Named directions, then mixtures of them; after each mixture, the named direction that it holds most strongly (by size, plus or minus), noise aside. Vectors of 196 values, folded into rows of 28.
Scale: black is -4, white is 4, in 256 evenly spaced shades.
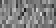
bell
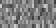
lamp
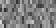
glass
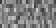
lamp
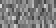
lamp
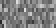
glass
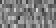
lamp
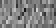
bell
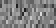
bell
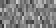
glass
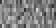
bell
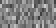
lamp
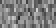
lamp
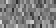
glass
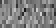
bell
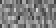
lamp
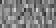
bell
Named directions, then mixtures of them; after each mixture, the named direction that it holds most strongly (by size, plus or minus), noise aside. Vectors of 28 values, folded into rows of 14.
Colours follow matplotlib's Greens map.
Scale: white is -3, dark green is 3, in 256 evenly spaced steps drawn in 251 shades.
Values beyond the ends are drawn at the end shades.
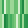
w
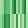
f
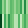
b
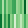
b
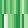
w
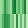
f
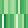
w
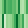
w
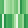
w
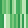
f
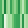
w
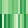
b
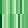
b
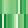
b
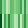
b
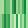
f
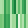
f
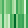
f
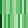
b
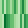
w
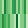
f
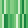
w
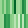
f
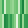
w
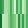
f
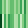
b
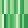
w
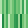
b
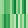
f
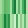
f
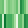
w
